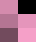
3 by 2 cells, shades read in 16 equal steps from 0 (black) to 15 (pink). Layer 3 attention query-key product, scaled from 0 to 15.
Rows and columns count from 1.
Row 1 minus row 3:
6 -15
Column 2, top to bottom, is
0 14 15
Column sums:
31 29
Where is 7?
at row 3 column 1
